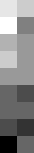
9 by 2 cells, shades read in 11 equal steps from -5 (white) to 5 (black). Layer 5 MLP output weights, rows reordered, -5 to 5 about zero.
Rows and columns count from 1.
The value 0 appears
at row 2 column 2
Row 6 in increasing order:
1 2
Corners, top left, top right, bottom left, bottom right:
-4 -3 5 1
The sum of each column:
-6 1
